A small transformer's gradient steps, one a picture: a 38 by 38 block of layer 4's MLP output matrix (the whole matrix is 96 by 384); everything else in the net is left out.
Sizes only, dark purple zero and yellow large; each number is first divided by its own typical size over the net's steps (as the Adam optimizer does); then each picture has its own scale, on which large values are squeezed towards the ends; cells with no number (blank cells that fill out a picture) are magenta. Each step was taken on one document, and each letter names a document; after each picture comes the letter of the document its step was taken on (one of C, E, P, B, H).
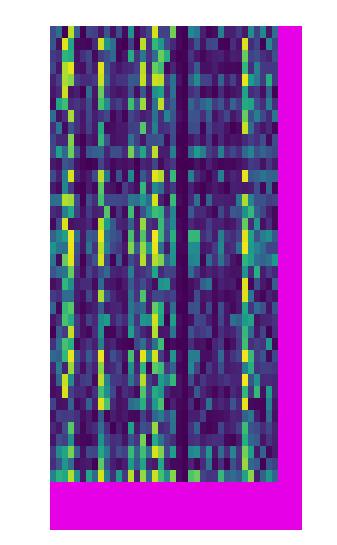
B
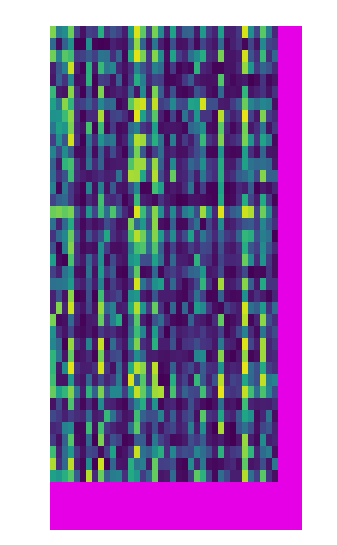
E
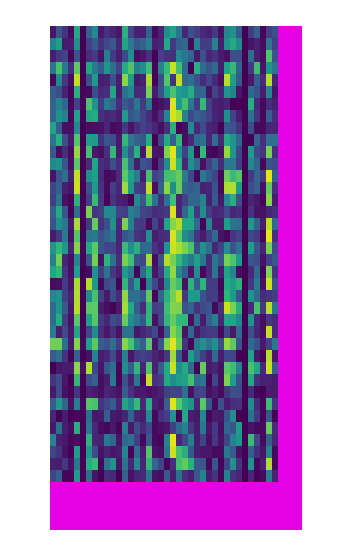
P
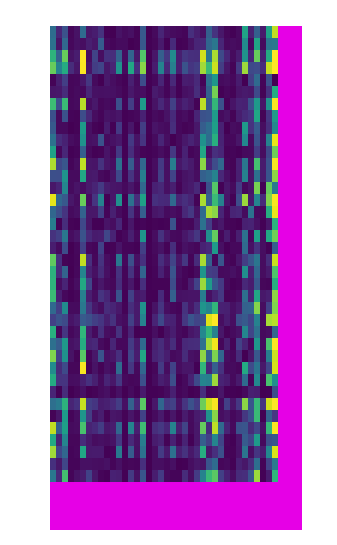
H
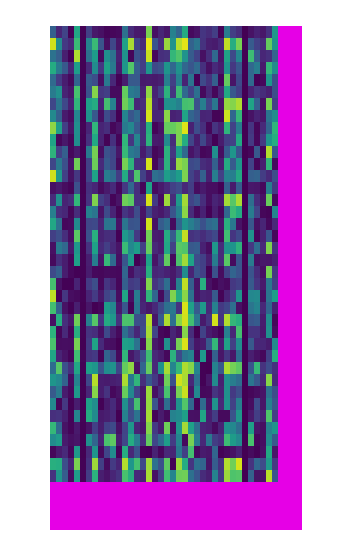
P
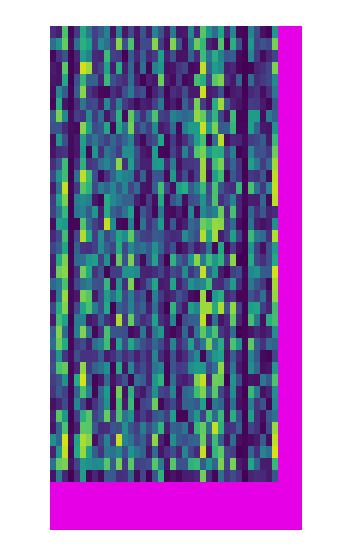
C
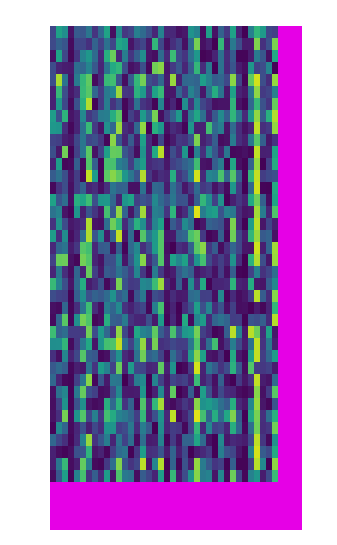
C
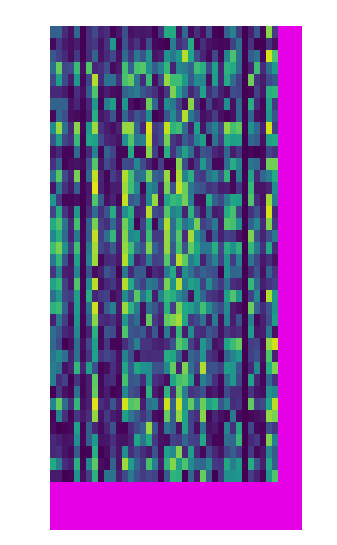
P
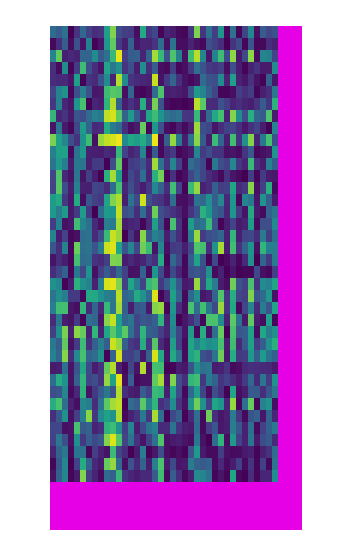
C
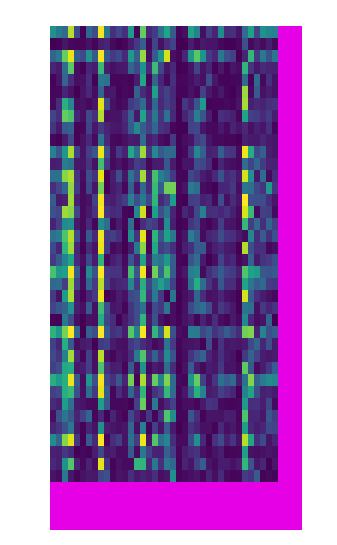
B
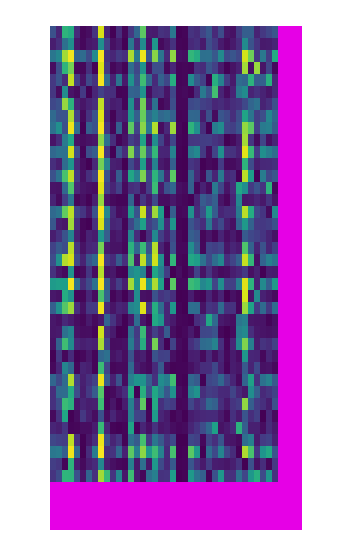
B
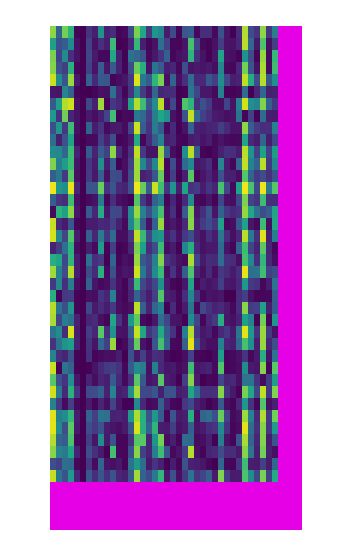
E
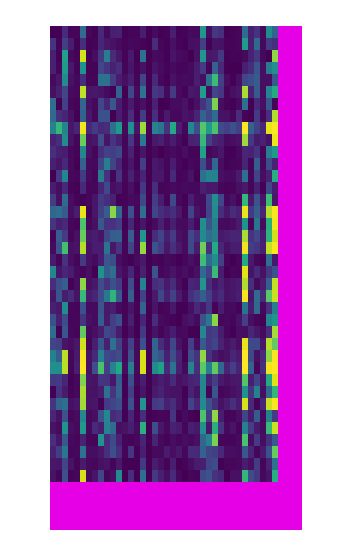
H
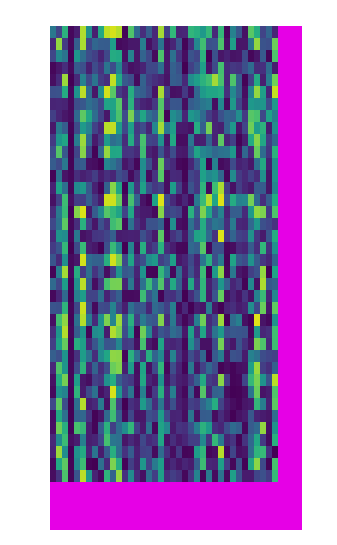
C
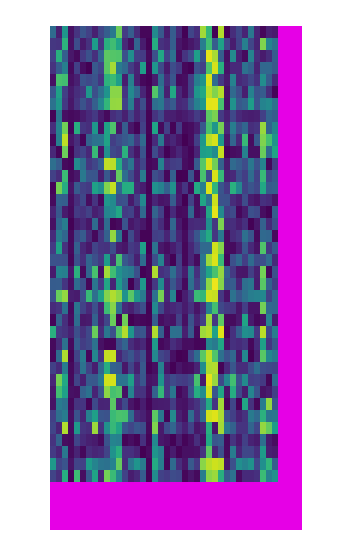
C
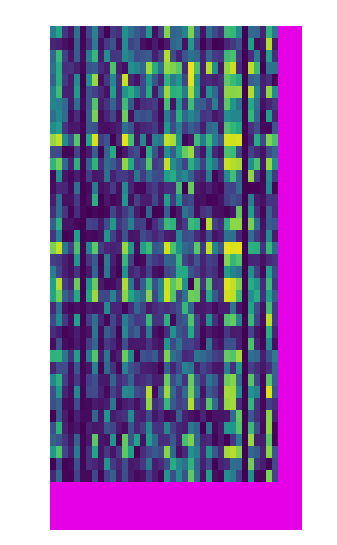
P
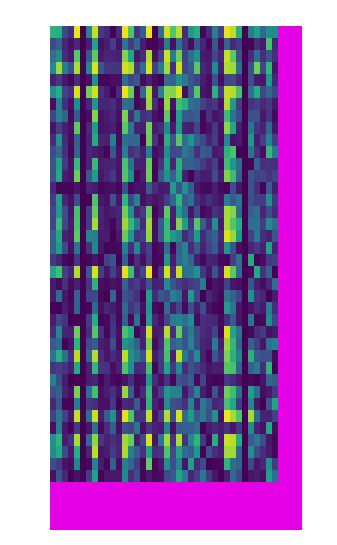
P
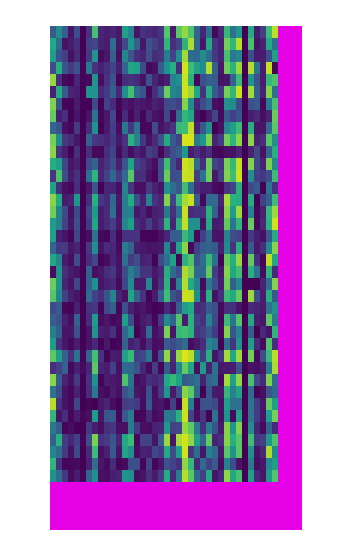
P
